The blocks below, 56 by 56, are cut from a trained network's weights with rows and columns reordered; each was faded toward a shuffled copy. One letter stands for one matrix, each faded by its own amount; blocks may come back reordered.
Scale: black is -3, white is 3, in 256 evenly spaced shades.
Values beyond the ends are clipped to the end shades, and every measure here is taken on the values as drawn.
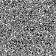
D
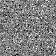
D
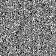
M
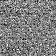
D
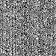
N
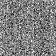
M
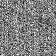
M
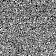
D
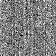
N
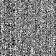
N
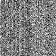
N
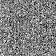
M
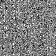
M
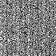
N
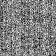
N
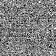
D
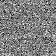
D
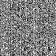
N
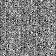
N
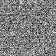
D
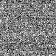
D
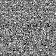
D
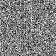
M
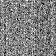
N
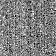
N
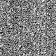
M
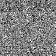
D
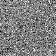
D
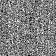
M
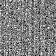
N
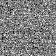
D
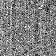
N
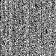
N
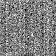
N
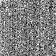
N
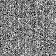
M
